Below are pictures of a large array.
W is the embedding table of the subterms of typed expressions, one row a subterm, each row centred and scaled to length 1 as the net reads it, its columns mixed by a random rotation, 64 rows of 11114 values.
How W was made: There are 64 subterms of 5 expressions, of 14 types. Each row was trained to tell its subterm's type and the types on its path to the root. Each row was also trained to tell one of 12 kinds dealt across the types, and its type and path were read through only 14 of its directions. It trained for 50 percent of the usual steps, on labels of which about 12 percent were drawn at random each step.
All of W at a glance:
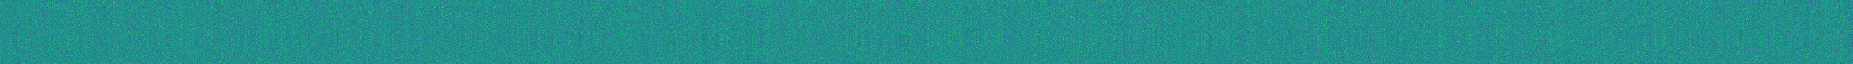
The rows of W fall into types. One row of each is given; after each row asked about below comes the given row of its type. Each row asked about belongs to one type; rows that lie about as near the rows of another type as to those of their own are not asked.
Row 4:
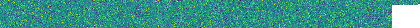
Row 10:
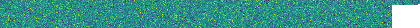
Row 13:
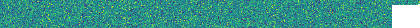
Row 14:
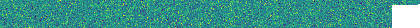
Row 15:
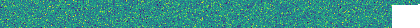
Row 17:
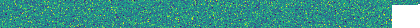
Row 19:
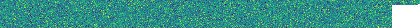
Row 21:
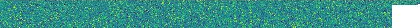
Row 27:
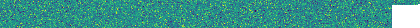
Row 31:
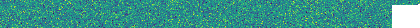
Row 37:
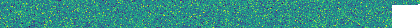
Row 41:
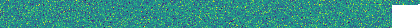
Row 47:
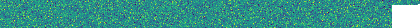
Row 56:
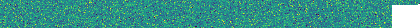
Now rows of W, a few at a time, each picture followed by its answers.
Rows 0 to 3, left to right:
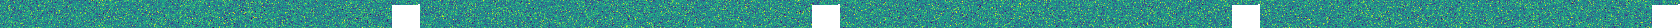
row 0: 27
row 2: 21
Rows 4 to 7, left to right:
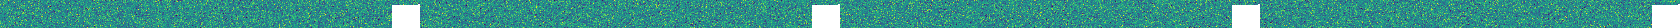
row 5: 17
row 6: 31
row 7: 19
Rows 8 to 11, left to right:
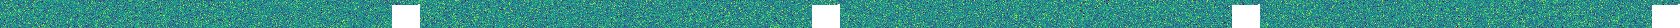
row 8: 19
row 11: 10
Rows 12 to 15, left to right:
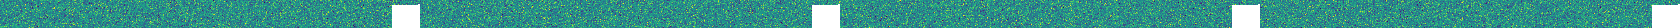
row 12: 14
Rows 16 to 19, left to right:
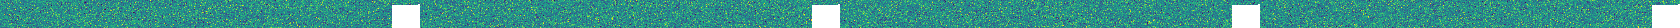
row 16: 21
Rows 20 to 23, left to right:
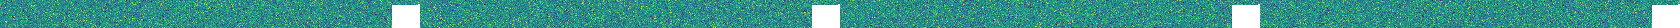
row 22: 10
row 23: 21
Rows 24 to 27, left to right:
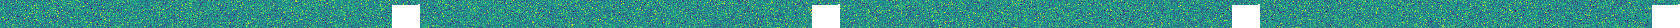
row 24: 41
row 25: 13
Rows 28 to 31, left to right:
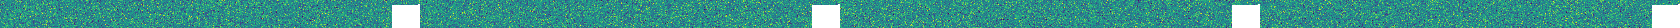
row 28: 37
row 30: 47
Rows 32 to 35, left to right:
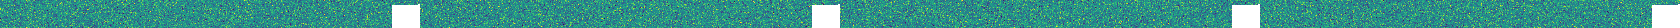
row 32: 47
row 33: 14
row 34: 13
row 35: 37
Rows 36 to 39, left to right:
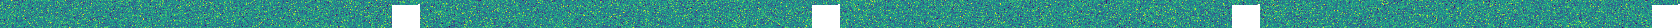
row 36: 19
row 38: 10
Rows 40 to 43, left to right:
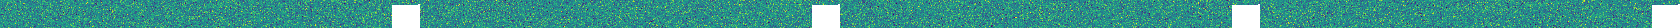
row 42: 14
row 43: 37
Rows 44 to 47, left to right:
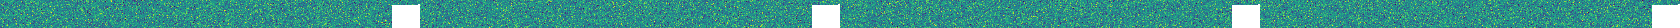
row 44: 15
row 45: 19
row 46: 37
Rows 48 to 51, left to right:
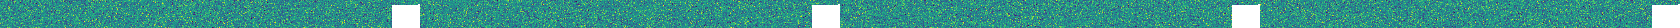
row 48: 27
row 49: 15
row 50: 17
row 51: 21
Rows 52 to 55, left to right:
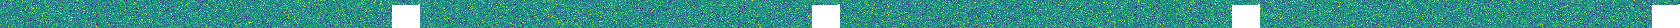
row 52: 41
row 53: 4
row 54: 13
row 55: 10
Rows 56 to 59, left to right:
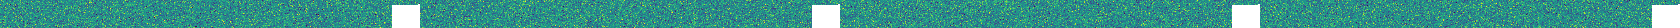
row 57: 27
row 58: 47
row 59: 37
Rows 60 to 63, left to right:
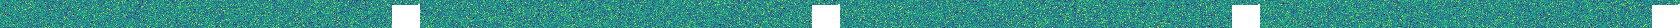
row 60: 21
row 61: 13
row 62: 31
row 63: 47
